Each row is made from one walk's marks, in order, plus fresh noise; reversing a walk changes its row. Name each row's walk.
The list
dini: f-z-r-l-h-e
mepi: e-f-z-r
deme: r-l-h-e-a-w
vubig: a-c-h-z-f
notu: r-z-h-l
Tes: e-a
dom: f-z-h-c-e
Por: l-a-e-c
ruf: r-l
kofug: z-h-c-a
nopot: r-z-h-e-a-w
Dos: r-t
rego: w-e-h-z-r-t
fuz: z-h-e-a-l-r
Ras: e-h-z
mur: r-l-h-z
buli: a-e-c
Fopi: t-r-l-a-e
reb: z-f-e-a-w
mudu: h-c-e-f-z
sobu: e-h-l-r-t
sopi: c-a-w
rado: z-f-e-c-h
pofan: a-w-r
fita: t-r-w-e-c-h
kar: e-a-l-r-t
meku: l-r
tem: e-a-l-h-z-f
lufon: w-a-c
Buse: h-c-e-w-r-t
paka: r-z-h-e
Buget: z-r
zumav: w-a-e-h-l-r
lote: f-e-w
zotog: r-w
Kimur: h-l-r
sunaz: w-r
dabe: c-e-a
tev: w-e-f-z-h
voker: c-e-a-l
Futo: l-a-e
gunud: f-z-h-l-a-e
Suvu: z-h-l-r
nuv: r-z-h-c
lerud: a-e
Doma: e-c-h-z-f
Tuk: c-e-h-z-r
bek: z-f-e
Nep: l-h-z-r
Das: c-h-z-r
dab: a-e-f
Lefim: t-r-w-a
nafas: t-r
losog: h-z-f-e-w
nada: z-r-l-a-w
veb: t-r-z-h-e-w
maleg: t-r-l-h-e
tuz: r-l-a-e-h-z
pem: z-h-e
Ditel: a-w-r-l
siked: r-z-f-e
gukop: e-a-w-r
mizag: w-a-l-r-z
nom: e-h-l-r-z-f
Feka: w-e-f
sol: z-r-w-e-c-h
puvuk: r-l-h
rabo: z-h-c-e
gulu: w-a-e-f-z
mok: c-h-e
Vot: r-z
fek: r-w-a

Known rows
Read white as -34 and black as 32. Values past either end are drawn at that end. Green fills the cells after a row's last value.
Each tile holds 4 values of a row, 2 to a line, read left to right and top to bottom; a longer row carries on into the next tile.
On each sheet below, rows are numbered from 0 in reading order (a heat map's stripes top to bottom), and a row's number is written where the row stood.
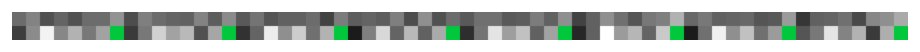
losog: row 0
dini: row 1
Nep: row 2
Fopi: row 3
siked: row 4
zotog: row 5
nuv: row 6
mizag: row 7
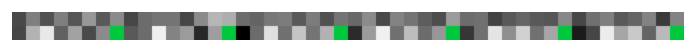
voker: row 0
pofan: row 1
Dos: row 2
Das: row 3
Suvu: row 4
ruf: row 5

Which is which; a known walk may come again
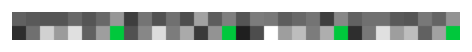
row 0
Buget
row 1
Por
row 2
puvuk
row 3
siked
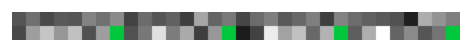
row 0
bek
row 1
Futo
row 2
ruf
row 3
Tes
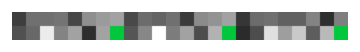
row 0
Ditel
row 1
zumav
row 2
meku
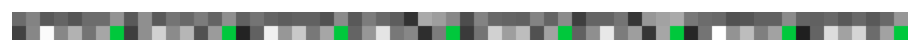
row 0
losog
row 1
dom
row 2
notu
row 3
dab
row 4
dini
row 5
gulu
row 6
paka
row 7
Vot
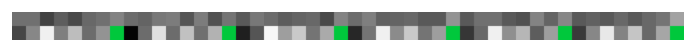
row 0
fuz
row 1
Dos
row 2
mur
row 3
nuv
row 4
tuz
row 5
sol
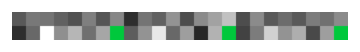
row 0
deme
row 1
lufon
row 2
gunud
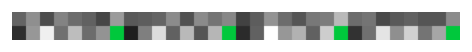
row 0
Das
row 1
Lefim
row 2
zotog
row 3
Suvu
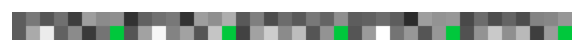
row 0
buli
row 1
Feka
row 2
rado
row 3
gukop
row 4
reb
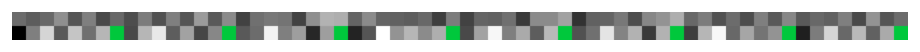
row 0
nafas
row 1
voker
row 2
pofan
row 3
Kimur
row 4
tev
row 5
mizag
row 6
Doma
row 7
Fopi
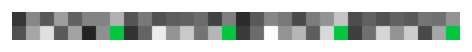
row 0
sopi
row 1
Nep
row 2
sunaz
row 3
nada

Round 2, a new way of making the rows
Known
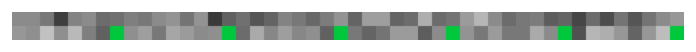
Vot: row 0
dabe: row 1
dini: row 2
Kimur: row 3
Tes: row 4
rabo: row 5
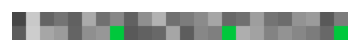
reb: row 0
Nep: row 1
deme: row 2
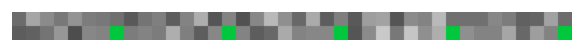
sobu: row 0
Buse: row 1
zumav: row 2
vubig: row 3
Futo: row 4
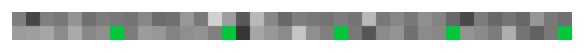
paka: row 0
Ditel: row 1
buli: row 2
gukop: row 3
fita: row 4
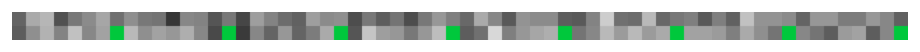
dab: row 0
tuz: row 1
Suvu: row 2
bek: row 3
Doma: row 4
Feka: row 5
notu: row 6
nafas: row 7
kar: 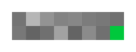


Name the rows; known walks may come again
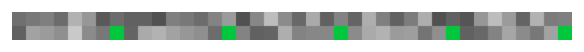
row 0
nuv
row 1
dom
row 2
zumav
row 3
losog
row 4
sunaz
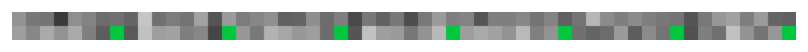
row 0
mur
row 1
lote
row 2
mizag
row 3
bek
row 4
siked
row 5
kar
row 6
Tuk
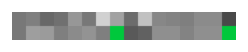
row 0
Ditel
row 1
mepi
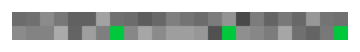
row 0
Futo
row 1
gunud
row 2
fita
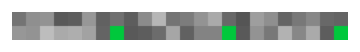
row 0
gulu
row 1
Nep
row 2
Por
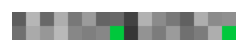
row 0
sopi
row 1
Buget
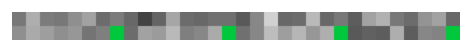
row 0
zotog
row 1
mok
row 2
Feka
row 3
meku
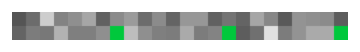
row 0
rego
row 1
fek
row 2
Doma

